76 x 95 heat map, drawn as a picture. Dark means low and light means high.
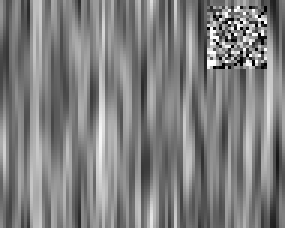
In the top right lies a patch that is rougher than the rest. On average the colour sits 50% of the way up the scale. No overall slope runs across the table. Streaks run downward. Values change most from cell to cell in the top right.
